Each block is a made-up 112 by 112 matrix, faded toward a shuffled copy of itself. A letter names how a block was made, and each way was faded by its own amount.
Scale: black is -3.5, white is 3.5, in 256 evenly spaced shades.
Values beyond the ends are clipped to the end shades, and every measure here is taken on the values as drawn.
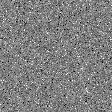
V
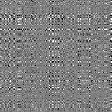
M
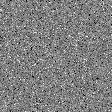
V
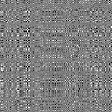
M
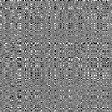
M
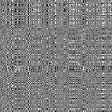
M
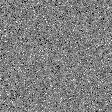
V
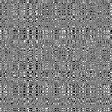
M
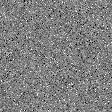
V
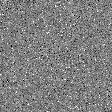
V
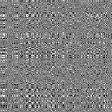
M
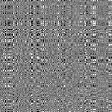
M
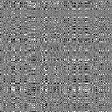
M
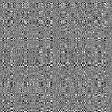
M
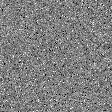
V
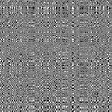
M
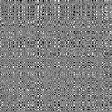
M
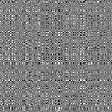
M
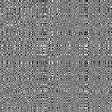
M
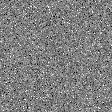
V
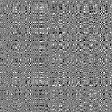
M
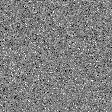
V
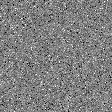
V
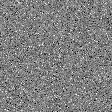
V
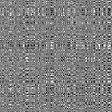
M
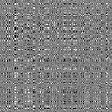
M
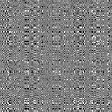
M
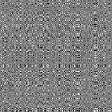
M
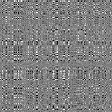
M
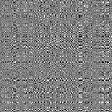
M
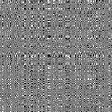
M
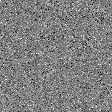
V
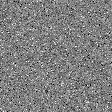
V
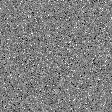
V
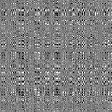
M
